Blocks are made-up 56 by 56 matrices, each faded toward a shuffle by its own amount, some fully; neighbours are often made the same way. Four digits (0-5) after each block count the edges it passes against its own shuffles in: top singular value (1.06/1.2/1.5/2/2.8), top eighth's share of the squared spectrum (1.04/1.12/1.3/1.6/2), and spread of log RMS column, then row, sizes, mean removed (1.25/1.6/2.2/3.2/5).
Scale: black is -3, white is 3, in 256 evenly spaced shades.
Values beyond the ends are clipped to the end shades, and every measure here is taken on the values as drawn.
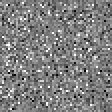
1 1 1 2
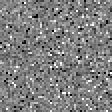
0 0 0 0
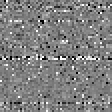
3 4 1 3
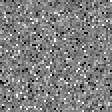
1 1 0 0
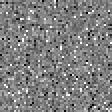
1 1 0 0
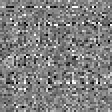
4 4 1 3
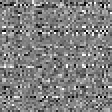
4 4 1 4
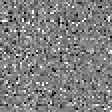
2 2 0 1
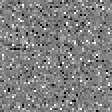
2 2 0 0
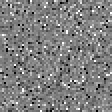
1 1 0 0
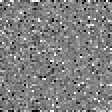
3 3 1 2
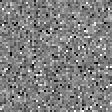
0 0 0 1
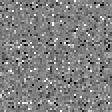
3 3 0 2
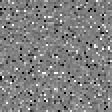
0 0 0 0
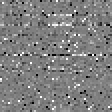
4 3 0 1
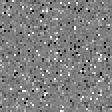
1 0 0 0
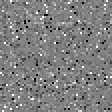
1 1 0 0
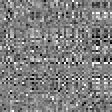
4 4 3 3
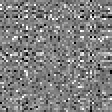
4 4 2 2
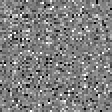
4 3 1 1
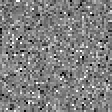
2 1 0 0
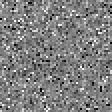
0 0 0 0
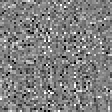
4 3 2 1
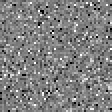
0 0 0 0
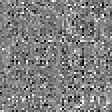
4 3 2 2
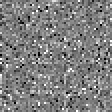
3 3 1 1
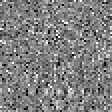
3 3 1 1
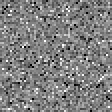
1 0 0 0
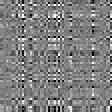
5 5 4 4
